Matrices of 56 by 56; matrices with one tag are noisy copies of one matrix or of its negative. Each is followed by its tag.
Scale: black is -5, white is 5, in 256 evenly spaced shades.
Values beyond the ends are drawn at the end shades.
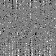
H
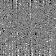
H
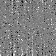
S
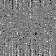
H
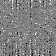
H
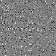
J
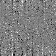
S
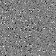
J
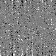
S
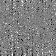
S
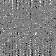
H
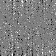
S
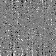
S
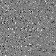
J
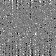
H
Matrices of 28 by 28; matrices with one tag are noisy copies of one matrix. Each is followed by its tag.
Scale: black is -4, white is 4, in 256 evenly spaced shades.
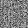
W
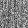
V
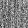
V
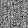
W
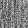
V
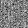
W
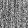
V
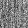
V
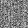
W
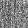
V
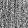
V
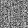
W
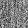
V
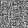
W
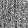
V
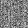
W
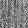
V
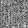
W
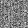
W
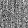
V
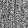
V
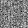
W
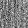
V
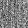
V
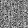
W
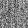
V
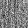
V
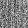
V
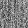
V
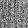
V
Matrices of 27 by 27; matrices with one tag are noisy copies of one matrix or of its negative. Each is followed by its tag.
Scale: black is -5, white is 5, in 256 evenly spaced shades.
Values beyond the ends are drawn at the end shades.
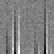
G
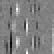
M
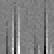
G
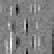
M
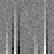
G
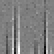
G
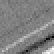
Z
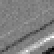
Z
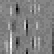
M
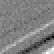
Z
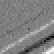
Z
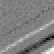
Z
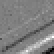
Z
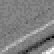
Z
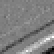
Z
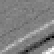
Z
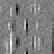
M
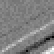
Z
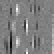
M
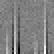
G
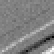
Z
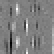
M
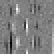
M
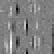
M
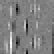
M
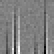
G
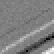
Z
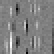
M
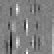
M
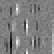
M
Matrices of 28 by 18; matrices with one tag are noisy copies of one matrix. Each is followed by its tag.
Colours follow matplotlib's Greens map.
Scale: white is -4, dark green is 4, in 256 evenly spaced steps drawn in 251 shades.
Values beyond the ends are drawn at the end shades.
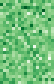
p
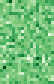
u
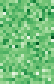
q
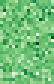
q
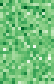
p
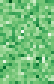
u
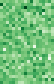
p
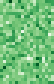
u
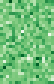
u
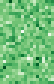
u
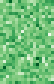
u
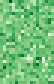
u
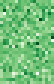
q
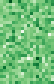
u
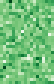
u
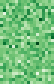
q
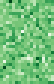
u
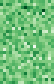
p
